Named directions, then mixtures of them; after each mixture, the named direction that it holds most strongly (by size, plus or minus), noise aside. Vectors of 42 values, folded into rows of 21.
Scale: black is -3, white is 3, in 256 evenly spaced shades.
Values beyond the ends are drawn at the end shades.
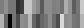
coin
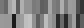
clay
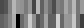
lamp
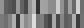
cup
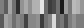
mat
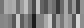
cup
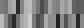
clay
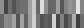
cup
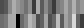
lamp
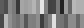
mat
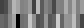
lamp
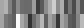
lamp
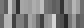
mat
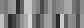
coin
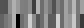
lamp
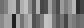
clay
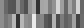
cup
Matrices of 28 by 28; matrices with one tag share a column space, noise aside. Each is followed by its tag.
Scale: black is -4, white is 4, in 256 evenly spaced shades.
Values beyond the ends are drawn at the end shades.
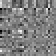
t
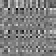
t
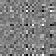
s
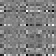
s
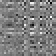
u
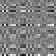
s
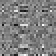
s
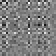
u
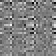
u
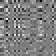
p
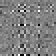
s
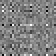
s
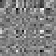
t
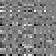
s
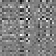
p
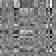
t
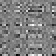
s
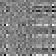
s
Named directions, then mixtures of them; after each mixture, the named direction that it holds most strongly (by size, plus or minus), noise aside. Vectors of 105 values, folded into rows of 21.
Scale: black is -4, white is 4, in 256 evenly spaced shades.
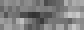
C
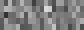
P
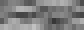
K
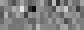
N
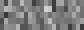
P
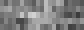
C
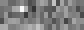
N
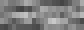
K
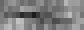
C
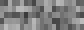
K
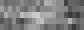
C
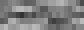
K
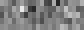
N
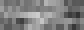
C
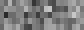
P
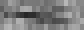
C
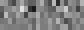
N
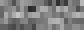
K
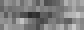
C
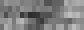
C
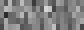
P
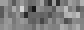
N
